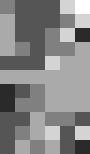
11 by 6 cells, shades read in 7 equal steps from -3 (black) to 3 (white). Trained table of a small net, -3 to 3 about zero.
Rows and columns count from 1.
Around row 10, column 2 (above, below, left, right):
-1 1 -1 1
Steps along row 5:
same same up down same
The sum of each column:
-4 -4 -2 6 6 7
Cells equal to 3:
1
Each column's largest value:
1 1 1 2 2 3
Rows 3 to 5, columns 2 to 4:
-1 -1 0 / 0 -1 0 / -1 -1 2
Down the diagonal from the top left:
0 -1 -1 0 1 1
